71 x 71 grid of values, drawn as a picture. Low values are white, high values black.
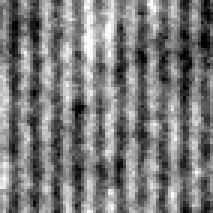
The grain runs up and down. The top right is the ninth with the highest average. Upright stripes repeat 10 times across the table. There is no overall slope. The ninth with the lowest average is the top middle.
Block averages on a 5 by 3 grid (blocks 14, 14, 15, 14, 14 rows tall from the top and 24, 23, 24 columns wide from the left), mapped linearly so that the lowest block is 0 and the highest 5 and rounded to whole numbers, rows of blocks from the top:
304 | 225 | 223 | 333 | 223
